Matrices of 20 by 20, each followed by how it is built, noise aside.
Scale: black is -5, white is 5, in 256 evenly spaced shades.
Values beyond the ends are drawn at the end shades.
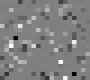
sparse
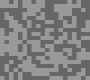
noise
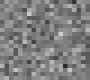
noise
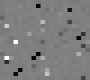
sparse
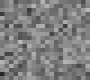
noise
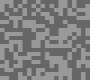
noise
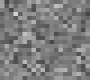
noise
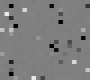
sparse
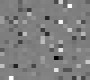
sparse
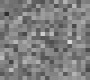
noise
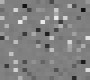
sparse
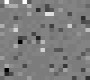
sparse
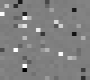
sparse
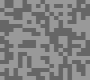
noise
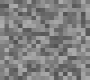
noise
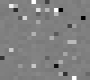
sparse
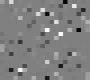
sparse
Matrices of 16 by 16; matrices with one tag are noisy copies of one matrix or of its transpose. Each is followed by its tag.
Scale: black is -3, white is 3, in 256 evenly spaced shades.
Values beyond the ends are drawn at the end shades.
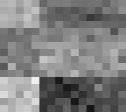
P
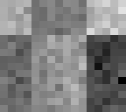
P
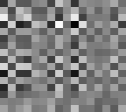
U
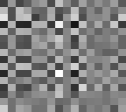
U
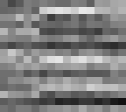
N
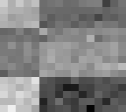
P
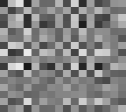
U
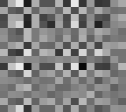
U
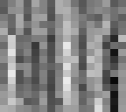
N
